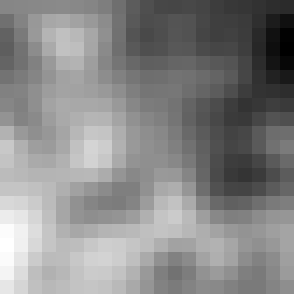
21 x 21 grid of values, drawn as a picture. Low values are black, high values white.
There is an overall slope up to the bottom left. The bottom left is the ninth with the highest average. No row or column stands out. Neither half mirrors the other.
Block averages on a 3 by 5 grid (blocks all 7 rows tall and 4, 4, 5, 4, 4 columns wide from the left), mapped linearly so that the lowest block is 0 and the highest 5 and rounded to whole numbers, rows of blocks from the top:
3 3 2 1 0 / 4 4 3 1 1 / 5 4 4 3 3
